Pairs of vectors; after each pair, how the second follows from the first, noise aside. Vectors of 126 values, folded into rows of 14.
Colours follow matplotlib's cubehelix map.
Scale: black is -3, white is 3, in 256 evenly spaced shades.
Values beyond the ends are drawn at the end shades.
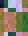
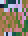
sign-scrambled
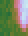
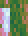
wrapped around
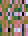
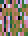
wrapped around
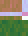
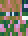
sign-scrambled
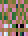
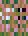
wrapped around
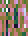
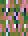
sign-scrambled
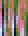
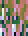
sign-scrambled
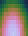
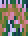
sign-scrambled
